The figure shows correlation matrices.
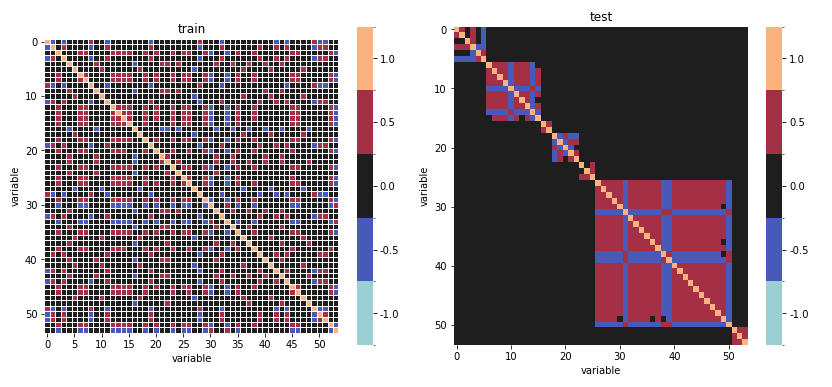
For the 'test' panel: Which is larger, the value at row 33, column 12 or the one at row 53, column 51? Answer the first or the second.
the second
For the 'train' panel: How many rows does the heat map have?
54
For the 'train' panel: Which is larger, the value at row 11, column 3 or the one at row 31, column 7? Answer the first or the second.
the first
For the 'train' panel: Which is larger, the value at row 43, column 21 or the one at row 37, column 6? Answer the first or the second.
the first
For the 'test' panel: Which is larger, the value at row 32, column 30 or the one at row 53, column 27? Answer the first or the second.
the first
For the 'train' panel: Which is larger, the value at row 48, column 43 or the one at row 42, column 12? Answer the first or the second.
the first
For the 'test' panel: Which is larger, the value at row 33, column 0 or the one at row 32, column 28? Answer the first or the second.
the second
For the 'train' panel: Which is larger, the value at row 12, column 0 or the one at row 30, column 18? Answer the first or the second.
the first
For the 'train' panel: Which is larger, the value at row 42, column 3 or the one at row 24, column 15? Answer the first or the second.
the first
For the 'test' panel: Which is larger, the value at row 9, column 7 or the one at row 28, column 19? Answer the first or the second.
the first
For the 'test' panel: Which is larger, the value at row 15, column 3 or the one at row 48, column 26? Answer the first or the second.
the second
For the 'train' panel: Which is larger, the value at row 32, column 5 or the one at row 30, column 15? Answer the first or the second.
the first
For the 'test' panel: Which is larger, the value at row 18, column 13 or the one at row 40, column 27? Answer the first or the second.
the second
